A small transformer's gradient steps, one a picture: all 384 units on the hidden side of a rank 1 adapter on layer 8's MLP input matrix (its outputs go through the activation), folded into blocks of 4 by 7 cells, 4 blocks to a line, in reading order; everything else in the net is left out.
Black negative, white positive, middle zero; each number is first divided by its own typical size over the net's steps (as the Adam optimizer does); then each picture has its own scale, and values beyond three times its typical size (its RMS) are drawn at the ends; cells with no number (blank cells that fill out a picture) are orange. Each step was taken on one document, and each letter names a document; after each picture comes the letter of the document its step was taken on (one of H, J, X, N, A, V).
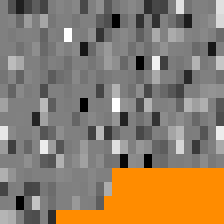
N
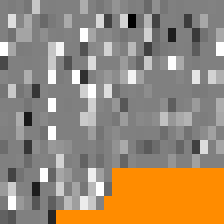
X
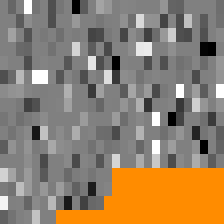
N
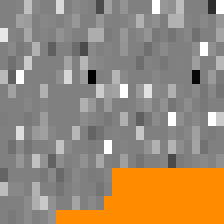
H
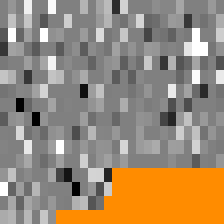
X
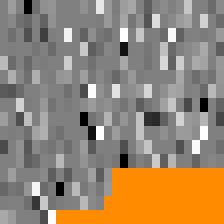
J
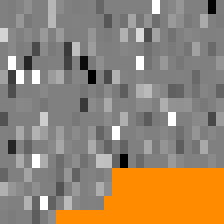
H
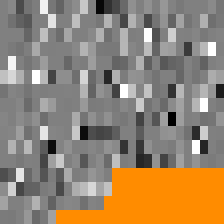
N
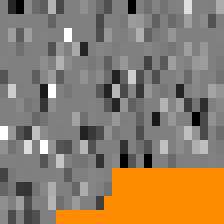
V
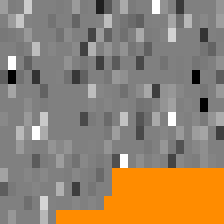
H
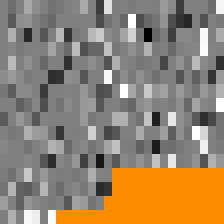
N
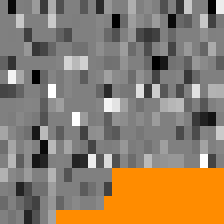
V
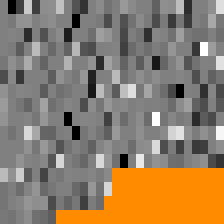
N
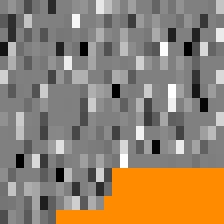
X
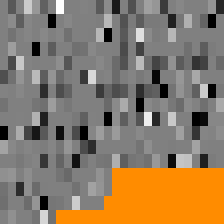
V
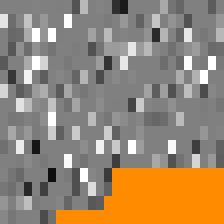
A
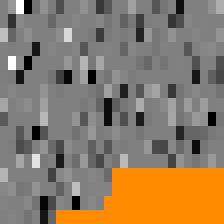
H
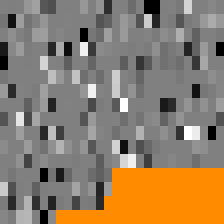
X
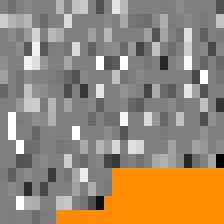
A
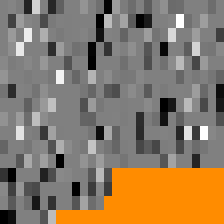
X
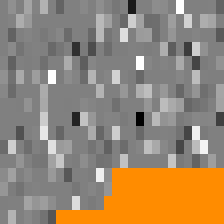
J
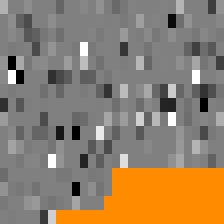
J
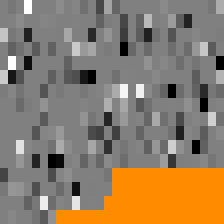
J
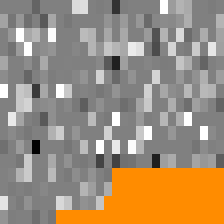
A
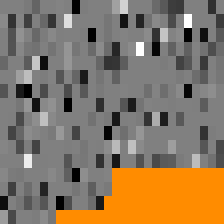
A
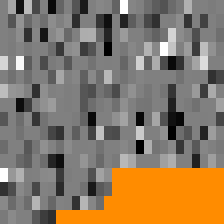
X
